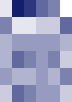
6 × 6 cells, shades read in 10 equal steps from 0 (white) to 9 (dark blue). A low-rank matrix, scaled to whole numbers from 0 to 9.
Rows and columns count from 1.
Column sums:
18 29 26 24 23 18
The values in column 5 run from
2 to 5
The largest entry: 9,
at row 1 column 2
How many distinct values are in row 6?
4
